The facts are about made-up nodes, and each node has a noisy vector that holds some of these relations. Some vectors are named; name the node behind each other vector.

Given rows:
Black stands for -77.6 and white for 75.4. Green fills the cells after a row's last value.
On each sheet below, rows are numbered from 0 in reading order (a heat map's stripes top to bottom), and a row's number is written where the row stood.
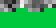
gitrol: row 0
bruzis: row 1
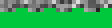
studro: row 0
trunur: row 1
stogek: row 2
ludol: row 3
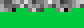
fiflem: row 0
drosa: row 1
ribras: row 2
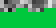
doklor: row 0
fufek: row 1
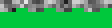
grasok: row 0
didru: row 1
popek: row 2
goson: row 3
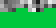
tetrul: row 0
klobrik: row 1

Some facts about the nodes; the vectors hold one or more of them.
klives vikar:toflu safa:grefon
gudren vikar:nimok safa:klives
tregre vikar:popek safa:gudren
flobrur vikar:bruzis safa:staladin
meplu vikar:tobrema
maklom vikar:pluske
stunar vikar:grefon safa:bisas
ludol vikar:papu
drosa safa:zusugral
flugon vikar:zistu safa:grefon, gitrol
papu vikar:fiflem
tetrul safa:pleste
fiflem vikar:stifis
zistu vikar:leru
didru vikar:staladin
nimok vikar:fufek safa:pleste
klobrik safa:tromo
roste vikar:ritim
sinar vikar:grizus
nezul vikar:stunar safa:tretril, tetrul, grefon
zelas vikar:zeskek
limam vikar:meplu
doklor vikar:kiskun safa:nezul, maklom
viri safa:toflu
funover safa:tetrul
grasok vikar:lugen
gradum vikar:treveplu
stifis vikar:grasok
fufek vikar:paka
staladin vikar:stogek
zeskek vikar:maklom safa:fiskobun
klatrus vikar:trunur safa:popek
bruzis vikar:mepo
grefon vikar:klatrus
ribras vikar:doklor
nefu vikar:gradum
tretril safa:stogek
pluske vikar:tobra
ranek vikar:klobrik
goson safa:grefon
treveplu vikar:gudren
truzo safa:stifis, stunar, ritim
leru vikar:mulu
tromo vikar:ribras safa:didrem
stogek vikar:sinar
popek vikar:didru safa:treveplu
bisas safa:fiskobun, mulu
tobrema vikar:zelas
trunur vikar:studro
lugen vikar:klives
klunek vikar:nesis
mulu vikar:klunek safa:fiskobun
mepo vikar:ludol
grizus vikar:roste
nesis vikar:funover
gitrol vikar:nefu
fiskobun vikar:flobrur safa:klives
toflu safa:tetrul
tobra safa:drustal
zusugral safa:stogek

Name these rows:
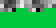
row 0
treveplu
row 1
tromo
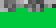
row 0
truzo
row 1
flobrur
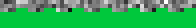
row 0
tregre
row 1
nezul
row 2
funover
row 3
tretril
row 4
ritim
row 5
stifis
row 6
pleste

